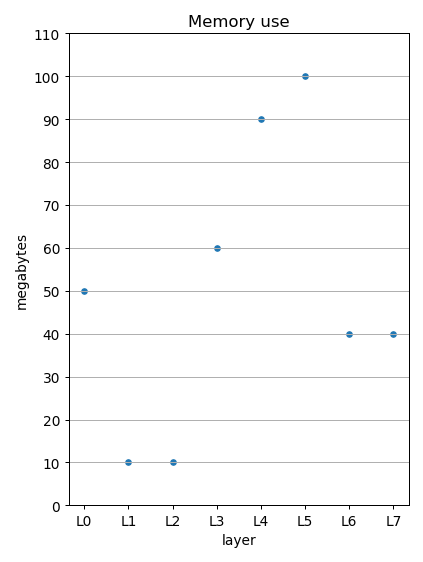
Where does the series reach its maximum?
L5
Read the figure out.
Title: Memory use
x-axis: layer, ticks L0 L1 L2 L3 L4 L5 L6 L7
y-axis: megabytes, ticks 0 10 20 30 40 50 60 70 80 90 100 110
Values:
50 10 10 60 90 100 40 40
